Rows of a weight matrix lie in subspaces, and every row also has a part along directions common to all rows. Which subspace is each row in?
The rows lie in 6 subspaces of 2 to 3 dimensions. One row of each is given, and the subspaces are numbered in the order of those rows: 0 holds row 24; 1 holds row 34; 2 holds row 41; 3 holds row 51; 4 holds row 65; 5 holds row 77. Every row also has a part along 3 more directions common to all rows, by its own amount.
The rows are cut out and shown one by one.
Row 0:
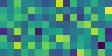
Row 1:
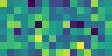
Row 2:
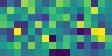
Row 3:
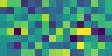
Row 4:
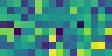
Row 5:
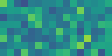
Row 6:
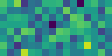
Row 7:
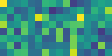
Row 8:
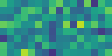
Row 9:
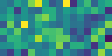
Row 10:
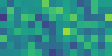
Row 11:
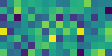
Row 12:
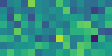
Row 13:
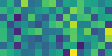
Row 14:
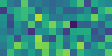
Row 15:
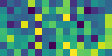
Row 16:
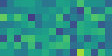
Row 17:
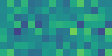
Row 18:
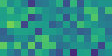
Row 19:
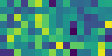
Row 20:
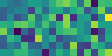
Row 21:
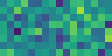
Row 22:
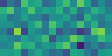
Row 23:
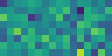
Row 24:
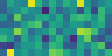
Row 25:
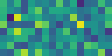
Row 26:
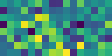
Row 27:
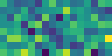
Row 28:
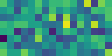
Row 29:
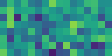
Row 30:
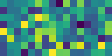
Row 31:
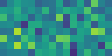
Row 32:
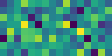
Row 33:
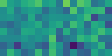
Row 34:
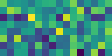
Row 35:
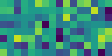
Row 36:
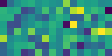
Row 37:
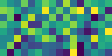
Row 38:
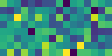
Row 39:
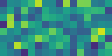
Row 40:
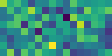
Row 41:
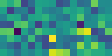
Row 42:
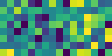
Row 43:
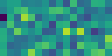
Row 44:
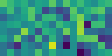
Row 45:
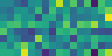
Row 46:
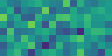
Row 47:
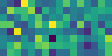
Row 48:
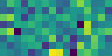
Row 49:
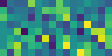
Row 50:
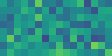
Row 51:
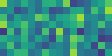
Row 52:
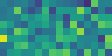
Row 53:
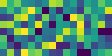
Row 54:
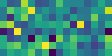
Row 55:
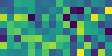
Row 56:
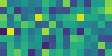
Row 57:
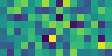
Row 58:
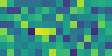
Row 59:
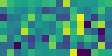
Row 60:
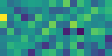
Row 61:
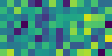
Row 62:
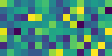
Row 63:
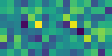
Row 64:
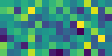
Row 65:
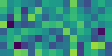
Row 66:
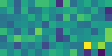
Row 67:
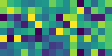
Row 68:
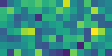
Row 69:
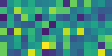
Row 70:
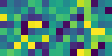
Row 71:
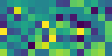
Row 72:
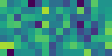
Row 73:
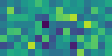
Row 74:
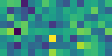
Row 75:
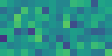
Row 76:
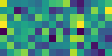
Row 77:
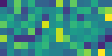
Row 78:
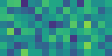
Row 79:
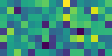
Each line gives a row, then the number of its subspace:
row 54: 2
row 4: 2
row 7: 3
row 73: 3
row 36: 5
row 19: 4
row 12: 0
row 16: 1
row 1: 0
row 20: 5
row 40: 0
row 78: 2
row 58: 1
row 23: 1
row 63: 1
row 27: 5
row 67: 1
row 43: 3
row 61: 4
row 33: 0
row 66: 5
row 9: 4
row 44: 0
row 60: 3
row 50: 2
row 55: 1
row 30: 4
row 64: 5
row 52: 5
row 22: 2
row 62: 1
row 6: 2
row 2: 2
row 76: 3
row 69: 3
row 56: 3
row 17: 4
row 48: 2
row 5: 1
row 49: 0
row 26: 4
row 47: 2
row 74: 2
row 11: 3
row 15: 0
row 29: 4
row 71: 3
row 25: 4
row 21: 4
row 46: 3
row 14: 2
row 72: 0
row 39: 4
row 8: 5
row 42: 4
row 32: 1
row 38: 1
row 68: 1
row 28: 5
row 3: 2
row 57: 1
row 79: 3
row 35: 5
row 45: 5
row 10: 3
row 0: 5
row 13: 4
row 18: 0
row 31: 5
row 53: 0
